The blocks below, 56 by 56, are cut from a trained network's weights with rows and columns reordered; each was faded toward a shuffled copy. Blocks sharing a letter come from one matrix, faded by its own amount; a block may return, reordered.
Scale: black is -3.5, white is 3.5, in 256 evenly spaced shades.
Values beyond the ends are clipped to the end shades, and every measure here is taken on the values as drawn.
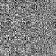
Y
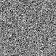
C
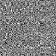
Y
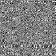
Y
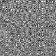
Y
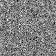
C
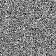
C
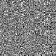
Y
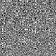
Y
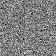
C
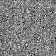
C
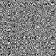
Y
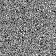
C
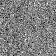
C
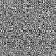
Y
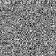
Y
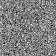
C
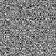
Y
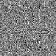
Y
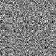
Y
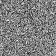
C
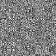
Y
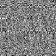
Y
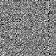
Y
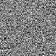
Y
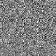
Y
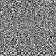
Y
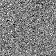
C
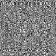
Y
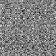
Y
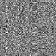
Y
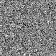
C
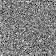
C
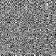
Y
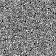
C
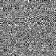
Y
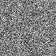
C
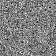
C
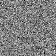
C
